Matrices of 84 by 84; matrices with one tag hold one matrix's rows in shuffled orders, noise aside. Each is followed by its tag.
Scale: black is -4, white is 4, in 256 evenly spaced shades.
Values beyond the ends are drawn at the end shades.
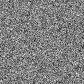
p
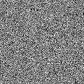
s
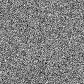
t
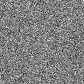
s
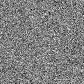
s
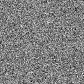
s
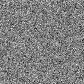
p
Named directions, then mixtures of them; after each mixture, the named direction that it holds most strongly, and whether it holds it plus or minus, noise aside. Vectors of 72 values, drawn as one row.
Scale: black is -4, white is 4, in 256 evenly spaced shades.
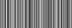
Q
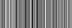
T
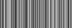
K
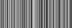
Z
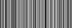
K, plus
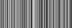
Z, plus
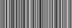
Q, minus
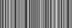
K, plus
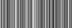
K, minus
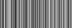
K, plus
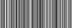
Q, minus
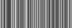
K, minus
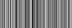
T, plus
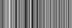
T, plus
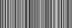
Q, plus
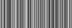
K, minus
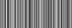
Q, plus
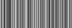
K, minus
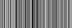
T, plus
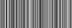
Q, minus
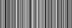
T, minus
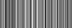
T, minus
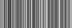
Z, minus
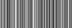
K, minus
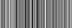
T, plus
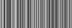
K, minus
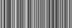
K, minus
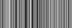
T, plus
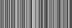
Z, plus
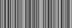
Q, plus
